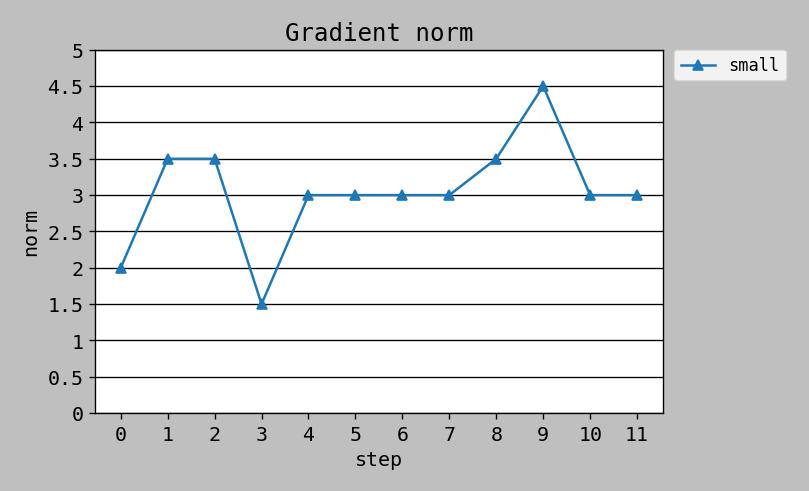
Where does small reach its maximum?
9
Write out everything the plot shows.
Title: Gradient norm
x-axis: step, ticks 0 1 2 3 4 5 6 7 8 9 10 11
y-axis: norm, ticks 0 0.5 1 1.5 2 2.5 3 3.5 4 4.5 5
Legend: small
Values:
small: 2 3.5 3.5 1.5 3 3 3 3 3.5 4.5 3 3
